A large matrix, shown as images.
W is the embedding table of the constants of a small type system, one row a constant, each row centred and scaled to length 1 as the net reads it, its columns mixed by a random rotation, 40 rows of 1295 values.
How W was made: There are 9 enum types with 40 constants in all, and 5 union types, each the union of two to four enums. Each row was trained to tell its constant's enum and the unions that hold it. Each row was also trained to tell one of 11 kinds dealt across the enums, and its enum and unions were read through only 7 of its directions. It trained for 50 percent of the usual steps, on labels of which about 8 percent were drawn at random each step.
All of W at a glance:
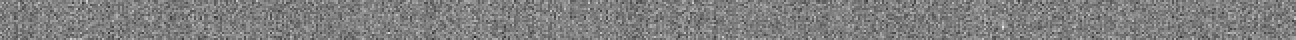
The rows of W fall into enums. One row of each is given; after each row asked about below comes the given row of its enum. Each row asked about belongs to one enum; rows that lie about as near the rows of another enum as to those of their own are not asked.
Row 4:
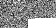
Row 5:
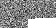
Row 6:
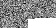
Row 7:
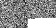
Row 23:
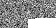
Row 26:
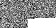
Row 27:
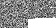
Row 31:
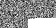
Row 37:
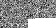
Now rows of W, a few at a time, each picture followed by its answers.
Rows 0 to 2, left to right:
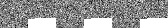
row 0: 31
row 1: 23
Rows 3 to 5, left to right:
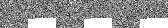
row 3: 23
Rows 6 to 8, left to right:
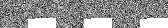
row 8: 31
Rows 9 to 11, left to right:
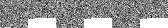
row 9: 23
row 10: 7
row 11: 31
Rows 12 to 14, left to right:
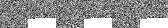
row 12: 31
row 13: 4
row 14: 6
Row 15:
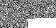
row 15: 37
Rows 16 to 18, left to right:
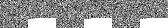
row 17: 23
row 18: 31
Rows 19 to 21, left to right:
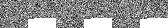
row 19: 6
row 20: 5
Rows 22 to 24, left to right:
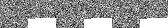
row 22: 7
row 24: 26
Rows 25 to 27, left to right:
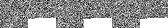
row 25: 23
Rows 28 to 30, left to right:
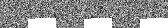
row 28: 7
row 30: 7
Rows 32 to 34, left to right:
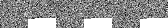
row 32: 6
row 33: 6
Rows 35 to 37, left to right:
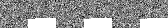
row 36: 37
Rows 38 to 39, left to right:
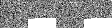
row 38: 4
